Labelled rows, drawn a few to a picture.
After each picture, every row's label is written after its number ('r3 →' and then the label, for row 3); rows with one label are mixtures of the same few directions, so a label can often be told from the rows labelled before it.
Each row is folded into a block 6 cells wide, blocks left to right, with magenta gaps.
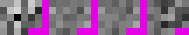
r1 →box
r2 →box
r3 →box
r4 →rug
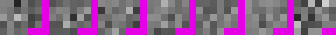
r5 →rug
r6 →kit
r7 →box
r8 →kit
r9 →box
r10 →kit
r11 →rug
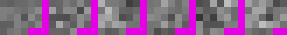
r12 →kit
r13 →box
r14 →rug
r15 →kit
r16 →rug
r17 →rug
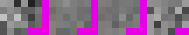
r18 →rug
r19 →kit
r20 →kit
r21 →box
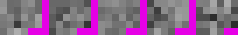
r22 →kit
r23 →box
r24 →kit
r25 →rug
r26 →box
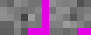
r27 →kit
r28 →rug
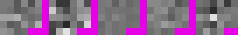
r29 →box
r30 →kit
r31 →rug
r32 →rug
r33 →box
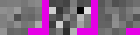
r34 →box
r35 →box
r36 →kit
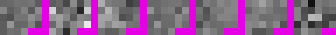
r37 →box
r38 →box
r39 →rug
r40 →box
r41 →rug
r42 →kit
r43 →rug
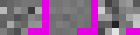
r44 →box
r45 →box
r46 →kit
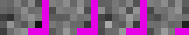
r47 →box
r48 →box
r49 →box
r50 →box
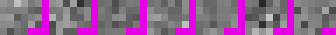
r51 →kit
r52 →rug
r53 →rug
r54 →box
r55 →kit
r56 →kit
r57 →box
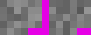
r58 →rug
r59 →box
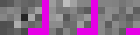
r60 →kit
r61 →kit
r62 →box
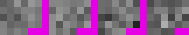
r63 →rug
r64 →box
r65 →box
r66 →kit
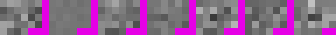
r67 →kit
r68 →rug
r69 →kit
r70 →box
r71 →box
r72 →box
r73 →rug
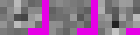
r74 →rug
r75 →kit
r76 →kit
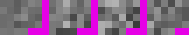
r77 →rug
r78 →kit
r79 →kit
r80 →rug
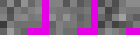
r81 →rug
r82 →rug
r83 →rug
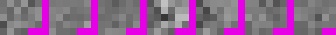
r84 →rug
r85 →box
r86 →kit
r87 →rug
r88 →rug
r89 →rug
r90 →kit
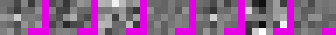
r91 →box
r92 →rug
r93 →kit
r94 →box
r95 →box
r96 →kit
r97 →rug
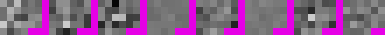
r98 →rug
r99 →kit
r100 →rug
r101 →kit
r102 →box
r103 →kit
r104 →box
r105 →box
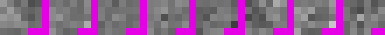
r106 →rug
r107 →box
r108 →rug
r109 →box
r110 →box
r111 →rug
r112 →box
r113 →box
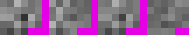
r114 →kit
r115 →rug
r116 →kit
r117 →rug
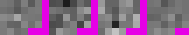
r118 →box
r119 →kit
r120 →kit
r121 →kit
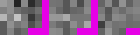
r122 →rug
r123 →box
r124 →rug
